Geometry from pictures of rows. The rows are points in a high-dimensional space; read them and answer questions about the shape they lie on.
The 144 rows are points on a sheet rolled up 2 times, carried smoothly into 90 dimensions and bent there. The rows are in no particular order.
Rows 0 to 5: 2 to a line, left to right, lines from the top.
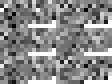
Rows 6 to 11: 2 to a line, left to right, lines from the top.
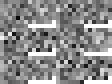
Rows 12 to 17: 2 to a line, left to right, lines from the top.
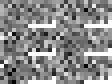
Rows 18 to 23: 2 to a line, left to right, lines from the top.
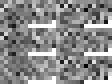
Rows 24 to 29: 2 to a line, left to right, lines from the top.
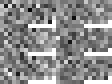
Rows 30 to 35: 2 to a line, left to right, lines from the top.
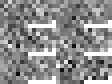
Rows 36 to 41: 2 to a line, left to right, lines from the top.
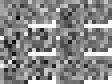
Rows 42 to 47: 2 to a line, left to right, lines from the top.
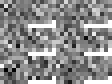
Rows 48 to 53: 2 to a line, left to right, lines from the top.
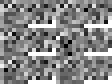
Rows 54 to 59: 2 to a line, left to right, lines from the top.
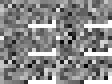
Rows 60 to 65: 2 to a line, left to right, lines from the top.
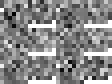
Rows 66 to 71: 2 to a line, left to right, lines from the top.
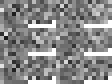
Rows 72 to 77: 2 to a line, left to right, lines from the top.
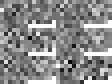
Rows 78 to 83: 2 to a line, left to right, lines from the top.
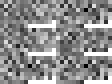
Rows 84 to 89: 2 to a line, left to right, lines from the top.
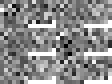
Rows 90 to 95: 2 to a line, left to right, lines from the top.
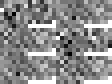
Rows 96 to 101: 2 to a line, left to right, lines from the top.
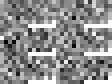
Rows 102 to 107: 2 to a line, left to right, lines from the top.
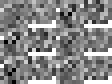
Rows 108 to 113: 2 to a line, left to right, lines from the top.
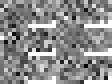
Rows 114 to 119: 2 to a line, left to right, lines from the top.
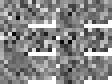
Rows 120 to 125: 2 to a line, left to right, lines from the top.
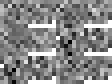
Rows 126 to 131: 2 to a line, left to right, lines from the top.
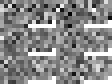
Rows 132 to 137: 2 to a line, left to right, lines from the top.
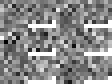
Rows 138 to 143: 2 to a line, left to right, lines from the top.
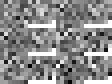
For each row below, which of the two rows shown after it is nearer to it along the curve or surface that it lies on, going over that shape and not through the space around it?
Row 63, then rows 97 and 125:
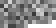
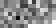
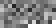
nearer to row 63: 97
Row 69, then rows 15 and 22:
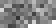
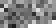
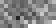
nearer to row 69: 22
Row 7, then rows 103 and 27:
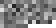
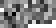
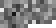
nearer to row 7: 27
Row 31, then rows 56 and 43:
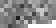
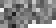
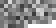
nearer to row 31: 56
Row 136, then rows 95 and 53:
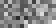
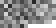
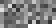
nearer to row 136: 95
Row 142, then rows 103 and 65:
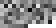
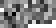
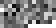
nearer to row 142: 65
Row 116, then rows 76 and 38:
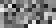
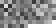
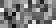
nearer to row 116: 38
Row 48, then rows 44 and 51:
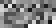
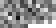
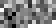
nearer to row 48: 44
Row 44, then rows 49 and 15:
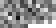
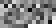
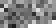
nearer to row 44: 49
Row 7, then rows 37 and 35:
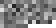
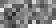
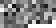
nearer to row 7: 37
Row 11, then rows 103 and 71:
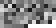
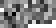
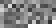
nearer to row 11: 103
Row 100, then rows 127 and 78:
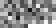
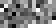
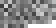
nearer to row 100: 78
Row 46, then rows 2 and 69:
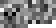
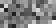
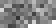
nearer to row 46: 2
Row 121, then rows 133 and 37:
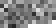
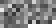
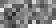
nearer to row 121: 37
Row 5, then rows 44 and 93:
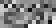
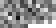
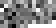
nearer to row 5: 44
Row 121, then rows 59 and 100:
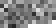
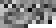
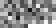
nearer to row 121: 100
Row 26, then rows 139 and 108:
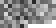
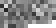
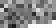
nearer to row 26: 139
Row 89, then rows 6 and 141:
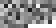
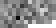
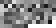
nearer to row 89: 141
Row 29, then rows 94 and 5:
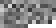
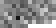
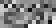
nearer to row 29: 94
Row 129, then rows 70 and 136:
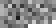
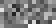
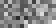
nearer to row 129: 70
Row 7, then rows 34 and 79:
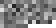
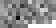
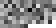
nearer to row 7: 34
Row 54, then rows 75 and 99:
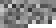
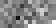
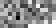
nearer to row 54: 75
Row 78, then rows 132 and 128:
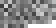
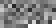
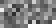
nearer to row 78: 128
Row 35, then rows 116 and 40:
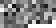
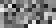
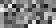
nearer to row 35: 40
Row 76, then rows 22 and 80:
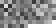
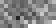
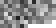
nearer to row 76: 80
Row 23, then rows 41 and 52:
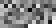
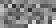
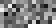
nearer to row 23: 52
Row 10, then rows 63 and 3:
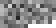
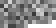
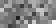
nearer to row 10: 3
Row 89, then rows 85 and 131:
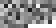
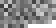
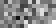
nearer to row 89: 131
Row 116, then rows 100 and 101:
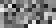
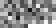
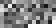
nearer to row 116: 101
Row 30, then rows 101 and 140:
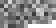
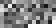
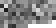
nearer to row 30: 140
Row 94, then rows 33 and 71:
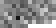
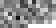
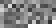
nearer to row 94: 71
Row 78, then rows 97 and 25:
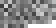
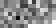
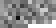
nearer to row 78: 97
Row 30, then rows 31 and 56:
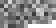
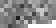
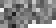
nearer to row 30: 56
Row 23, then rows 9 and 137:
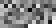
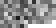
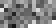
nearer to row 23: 9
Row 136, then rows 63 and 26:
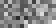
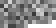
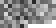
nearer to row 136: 26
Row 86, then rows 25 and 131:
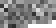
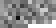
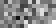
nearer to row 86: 131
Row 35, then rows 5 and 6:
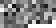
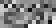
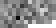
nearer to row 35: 5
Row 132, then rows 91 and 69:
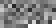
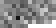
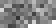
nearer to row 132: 91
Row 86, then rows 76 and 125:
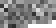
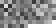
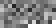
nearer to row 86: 76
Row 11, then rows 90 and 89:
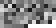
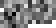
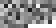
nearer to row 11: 89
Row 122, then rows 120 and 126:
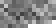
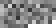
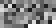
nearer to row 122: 120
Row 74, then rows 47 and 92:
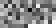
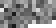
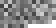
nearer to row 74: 92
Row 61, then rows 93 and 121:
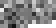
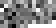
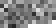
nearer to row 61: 121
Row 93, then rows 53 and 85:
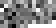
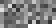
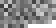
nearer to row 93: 85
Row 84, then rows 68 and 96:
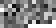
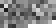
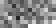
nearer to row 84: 68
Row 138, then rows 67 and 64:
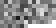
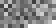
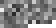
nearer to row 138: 67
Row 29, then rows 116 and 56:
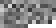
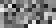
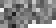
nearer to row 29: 56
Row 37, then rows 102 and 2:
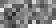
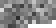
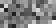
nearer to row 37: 2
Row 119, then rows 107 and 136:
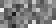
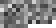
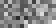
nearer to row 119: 107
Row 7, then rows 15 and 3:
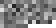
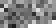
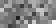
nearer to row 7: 15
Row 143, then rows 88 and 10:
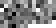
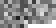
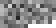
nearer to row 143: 88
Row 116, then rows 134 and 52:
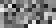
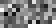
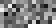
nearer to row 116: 52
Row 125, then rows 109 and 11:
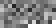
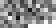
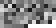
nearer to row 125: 109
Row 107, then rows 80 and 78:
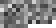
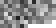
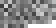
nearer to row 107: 78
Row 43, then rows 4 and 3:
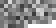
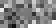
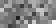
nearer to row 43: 4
